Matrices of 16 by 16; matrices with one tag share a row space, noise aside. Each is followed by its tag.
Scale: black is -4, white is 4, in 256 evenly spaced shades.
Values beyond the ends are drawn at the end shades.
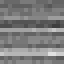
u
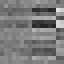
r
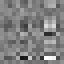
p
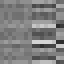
r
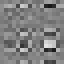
p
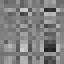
p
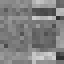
r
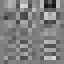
p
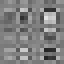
p
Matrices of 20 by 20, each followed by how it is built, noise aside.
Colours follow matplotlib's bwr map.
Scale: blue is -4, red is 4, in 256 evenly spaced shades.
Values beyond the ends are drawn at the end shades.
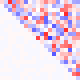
upper triangular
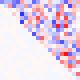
upper triangular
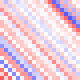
Toeplitz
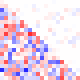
lower triangular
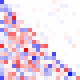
lower triangular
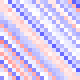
Toeplitz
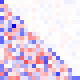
lower triangular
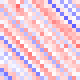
Toeplitz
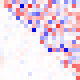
upper triangular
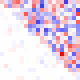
upper triangular
